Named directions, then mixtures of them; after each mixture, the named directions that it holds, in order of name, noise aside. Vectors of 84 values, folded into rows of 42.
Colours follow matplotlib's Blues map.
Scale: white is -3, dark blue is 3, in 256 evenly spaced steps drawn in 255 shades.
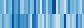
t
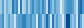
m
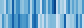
t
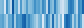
m, t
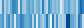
m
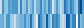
m, t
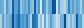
t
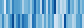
m, t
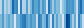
m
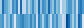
m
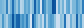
t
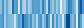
m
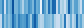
t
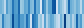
t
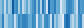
m, t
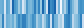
m, t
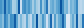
m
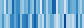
t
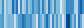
m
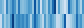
t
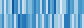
m, t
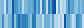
m, t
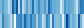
m
